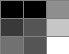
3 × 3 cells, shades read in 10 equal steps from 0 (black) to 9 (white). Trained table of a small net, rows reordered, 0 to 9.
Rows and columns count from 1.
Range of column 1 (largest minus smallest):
4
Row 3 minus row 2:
2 0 2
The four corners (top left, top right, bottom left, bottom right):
0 5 4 9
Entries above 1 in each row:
1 3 3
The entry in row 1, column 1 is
0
